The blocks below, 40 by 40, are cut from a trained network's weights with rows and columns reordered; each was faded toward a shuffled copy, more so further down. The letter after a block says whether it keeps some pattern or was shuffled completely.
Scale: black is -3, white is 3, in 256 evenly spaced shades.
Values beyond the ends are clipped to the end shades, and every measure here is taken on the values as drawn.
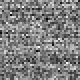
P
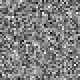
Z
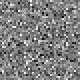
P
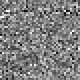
P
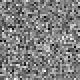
P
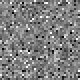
P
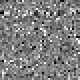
P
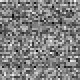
P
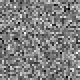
Z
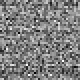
P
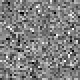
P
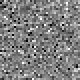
P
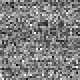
P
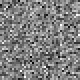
Z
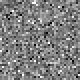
Z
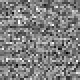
P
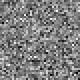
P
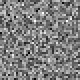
Z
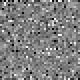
P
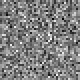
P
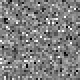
Z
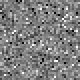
Z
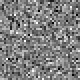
Z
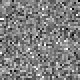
Z
